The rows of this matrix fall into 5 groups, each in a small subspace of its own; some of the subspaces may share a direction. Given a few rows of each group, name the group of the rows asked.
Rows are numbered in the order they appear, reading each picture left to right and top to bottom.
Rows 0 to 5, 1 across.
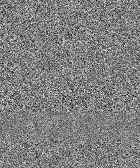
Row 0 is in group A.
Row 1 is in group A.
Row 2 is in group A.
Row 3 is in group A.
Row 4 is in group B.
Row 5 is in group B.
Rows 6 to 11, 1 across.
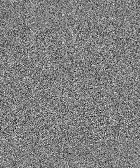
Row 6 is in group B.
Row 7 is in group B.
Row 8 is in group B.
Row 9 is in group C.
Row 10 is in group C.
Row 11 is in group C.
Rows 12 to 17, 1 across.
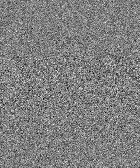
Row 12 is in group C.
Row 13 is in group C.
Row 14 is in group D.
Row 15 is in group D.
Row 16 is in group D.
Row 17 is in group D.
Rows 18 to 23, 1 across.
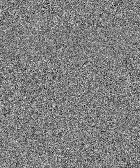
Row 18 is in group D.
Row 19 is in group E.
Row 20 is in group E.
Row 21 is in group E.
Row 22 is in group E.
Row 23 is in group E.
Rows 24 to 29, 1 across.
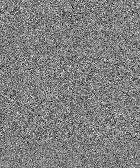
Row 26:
C
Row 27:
A
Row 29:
C
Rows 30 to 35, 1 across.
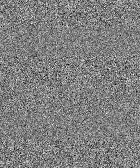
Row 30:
A
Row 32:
E
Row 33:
B
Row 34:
E
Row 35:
B
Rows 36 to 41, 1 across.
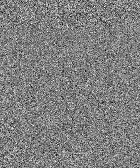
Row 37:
C
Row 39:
B
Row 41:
C
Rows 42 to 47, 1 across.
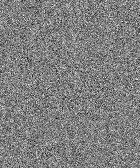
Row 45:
A
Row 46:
B
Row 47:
B
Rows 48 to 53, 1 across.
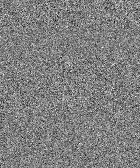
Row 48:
D
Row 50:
A
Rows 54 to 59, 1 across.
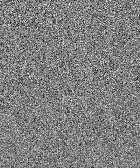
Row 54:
E
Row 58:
D
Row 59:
D
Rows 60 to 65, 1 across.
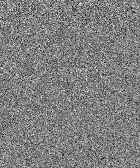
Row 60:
D
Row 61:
B
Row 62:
A
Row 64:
B
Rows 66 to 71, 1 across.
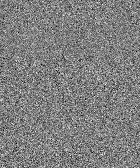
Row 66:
A
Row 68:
D
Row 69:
D
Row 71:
C
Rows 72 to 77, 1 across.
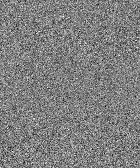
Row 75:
C
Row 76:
E
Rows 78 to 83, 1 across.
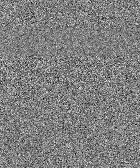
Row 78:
B
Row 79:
E
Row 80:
A
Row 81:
D
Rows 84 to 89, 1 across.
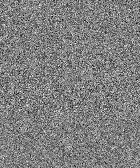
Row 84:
E
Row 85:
C
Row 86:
C
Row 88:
B
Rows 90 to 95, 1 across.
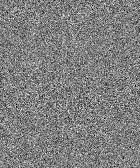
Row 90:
C
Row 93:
E
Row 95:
B
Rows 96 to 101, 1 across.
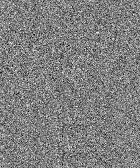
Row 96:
D
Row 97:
E
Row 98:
B
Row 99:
B
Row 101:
A
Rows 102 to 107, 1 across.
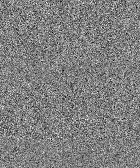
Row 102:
B
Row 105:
A
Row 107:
C
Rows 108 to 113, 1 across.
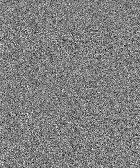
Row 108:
E
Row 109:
C
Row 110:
E
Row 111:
C
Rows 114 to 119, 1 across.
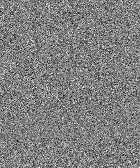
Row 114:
D
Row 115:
B
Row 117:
B
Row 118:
C
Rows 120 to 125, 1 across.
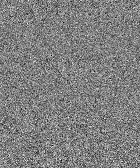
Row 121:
A
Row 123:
E
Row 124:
A
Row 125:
E
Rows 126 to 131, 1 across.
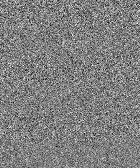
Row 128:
A
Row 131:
B
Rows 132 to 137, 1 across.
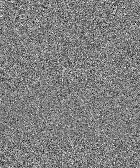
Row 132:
D
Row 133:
E
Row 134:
A
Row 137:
A
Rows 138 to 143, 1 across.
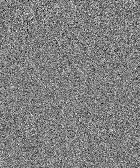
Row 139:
C
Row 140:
C
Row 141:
E
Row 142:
B
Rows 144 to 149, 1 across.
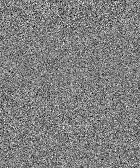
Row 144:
B
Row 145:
C
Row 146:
A
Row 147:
A
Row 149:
E
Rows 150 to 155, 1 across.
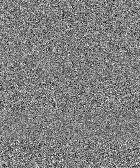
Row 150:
D
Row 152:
A
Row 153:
E
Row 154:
D
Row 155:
E
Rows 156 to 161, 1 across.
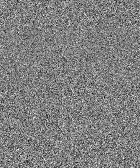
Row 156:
D
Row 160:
B
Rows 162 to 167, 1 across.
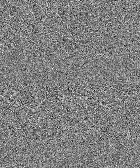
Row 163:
C
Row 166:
E
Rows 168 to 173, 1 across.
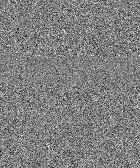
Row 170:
C
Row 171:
C
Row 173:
D
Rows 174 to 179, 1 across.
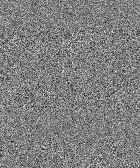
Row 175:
C
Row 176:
D
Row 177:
A
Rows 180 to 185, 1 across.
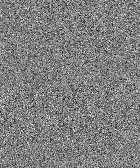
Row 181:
A
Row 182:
E
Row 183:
B
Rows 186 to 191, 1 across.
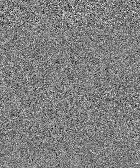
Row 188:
B
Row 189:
D
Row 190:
E
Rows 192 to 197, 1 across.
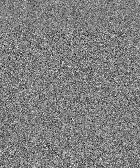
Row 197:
D
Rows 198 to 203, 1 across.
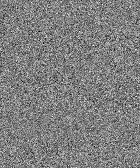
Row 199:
D
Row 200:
D
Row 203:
B
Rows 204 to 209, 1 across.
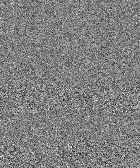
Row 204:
E
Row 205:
E
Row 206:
A
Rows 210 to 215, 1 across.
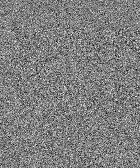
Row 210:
C
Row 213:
D
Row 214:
E
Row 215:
D
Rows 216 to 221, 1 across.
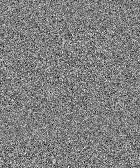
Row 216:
E
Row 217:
A
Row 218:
A
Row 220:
E
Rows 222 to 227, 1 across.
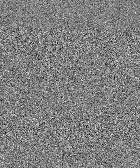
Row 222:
C
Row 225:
D
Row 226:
E
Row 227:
A
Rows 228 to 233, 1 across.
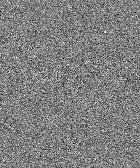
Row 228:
C
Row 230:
E
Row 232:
A
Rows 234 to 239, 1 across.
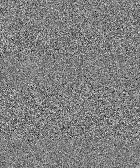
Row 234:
C
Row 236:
E
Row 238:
C
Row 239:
A
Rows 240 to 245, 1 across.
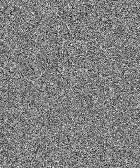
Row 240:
B
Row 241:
A
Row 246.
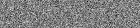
